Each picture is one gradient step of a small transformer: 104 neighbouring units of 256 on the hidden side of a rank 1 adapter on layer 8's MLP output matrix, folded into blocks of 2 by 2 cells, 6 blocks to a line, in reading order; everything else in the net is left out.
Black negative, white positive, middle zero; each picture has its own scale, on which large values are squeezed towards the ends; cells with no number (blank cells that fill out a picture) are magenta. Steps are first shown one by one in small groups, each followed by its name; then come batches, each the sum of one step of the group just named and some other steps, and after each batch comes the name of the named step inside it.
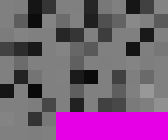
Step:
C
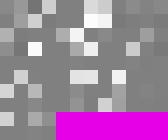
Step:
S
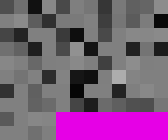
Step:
S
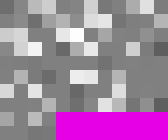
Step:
S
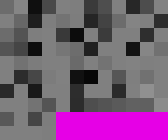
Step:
C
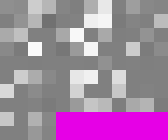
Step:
S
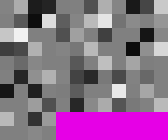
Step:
C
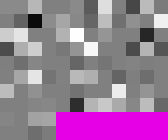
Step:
C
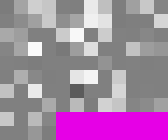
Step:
S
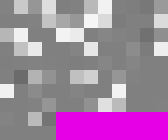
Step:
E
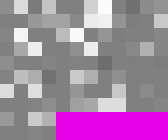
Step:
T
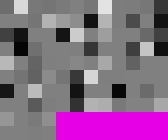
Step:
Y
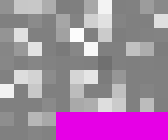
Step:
T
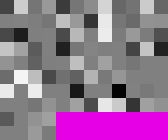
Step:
Y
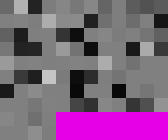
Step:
Y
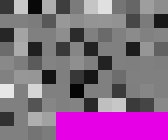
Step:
T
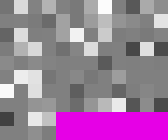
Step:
T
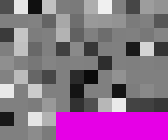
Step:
T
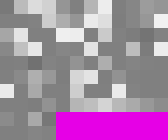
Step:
E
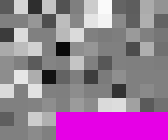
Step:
T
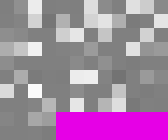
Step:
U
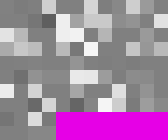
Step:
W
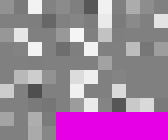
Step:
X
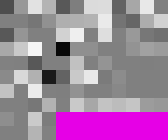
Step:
X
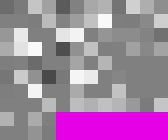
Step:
X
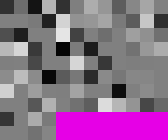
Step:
W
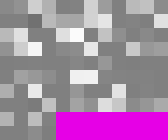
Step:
W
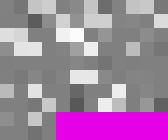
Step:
W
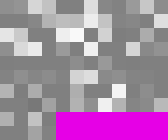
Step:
W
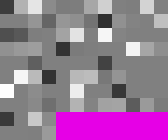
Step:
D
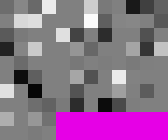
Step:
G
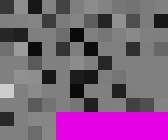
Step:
D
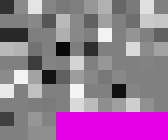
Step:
D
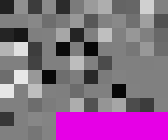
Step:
D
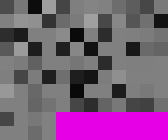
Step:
G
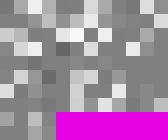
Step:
D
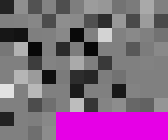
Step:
D
